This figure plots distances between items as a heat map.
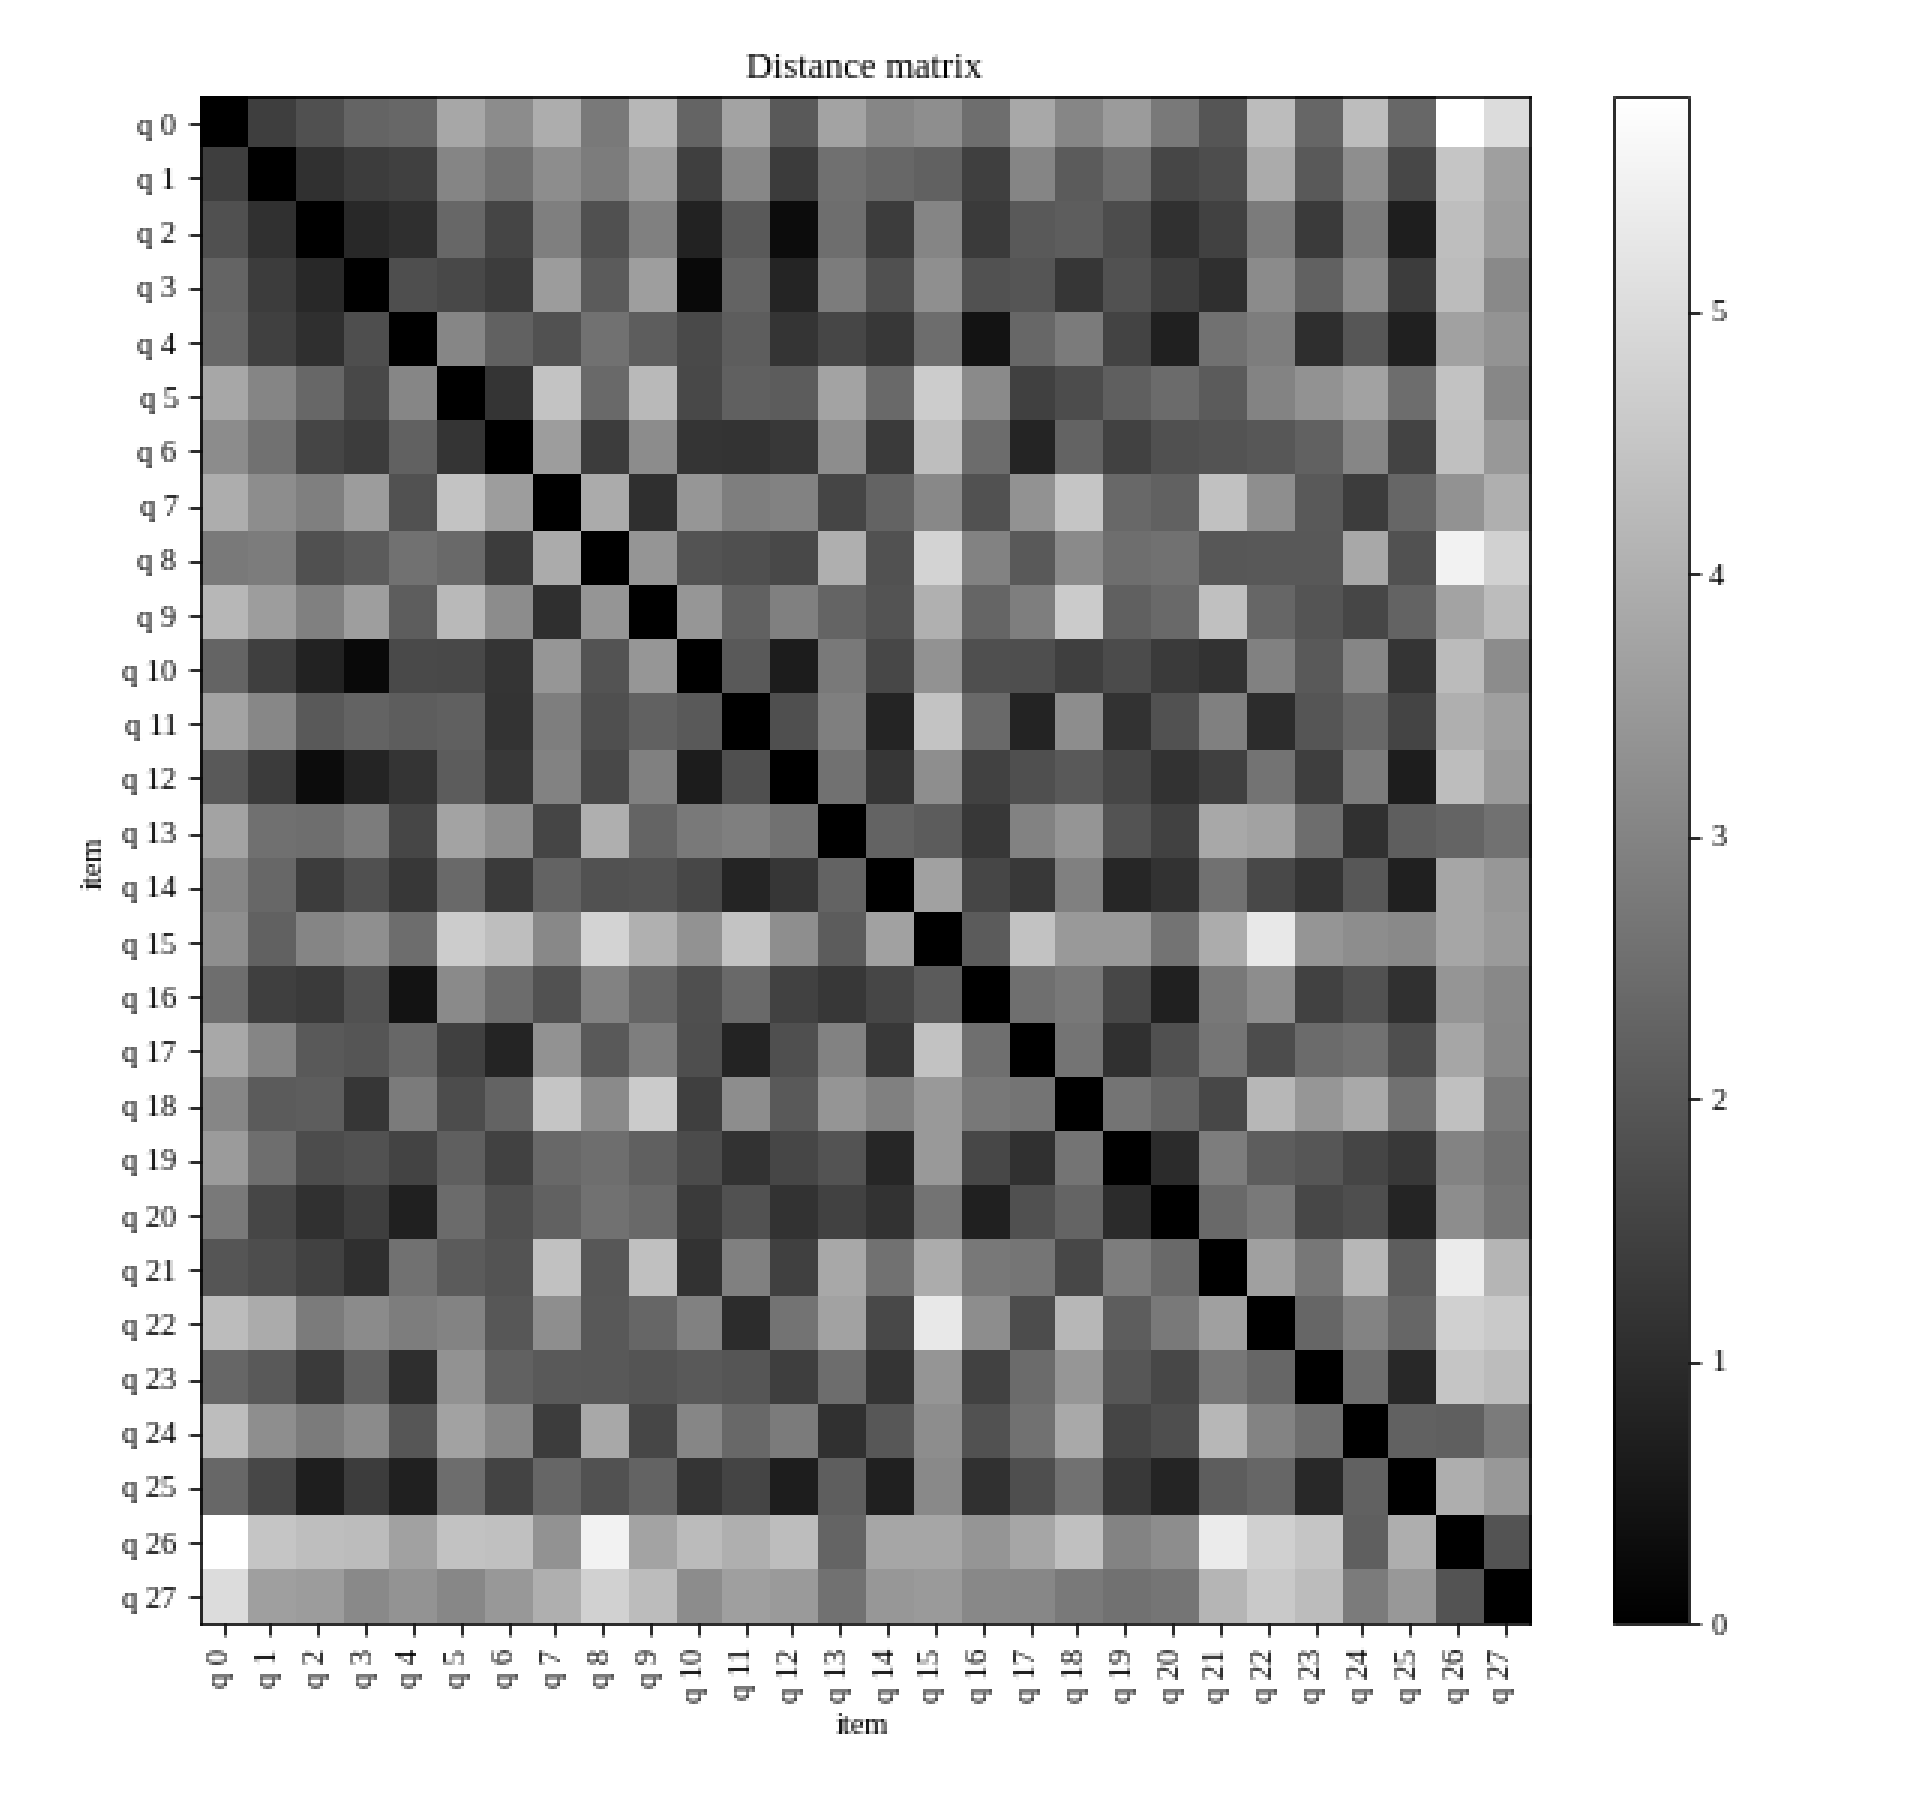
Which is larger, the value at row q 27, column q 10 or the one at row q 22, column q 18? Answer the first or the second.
the second
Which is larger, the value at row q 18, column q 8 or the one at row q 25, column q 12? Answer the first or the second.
the first
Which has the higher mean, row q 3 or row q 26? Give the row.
q 26
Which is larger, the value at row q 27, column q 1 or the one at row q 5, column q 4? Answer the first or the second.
the first
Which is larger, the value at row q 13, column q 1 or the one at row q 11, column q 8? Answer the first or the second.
the first
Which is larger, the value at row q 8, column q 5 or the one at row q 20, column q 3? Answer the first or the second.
the first
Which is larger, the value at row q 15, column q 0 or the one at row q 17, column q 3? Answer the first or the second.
the first
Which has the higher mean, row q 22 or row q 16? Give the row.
q 22
